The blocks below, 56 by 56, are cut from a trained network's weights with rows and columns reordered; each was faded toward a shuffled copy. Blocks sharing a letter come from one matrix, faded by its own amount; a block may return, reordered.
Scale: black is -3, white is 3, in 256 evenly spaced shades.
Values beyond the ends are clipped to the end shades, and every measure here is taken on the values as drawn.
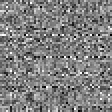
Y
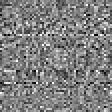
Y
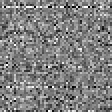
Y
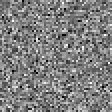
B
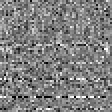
Y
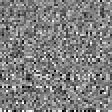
Y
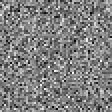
B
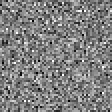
B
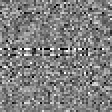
Y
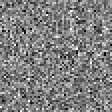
B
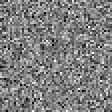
B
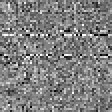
Y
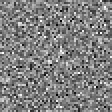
B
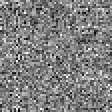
B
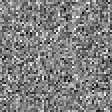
B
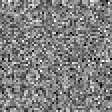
B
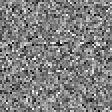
B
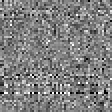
Y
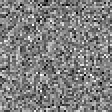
B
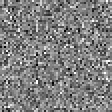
B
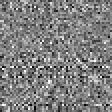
Y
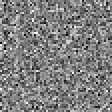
B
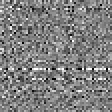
Y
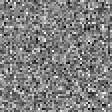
B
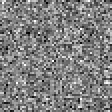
B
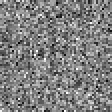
B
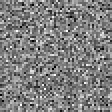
B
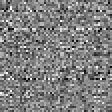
Y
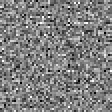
B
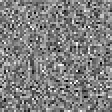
B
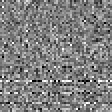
Y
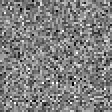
B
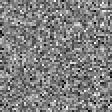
B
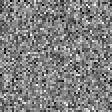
B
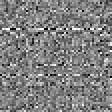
Y
